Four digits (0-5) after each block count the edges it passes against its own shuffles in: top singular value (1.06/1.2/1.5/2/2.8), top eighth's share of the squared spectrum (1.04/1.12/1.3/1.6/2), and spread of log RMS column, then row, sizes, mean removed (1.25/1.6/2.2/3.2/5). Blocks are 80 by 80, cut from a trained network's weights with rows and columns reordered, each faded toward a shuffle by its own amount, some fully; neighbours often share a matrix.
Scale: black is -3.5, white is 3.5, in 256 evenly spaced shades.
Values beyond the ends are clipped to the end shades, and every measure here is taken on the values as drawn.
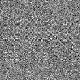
4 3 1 2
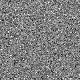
2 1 0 0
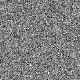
0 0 0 0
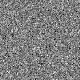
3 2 0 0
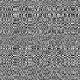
5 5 2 4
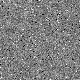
0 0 0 0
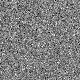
0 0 0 0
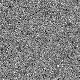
2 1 0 0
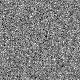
1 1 0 0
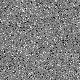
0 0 0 0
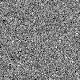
2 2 0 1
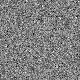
1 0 0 0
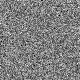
0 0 0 0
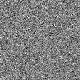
3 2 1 0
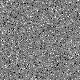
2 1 0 0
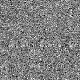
3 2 0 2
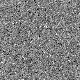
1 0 0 0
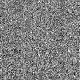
2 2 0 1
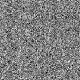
3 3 0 1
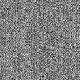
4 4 1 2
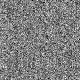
3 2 0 0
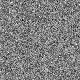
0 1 0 0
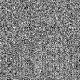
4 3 1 1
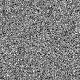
3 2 0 1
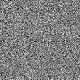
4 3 1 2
